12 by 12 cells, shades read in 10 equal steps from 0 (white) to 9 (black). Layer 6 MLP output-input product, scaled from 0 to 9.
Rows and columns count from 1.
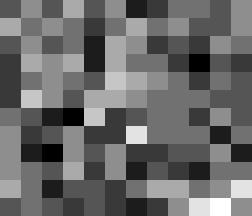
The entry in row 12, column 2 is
5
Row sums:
64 57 65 67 59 56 70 64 73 68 56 61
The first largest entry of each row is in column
7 5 5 10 1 1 4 11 3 7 3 7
